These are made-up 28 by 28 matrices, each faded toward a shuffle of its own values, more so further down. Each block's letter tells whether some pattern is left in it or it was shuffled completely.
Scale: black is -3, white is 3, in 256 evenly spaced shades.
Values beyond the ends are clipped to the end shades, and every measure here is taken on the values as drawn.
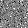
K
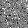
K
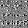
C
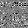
C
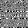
C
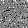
K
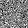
K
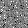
K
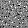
K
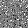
K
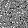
K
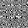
C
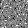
K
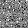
K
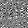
C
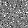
K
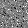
K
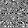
C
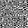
C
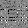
C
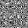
C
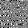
C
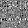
C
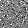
K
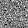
K
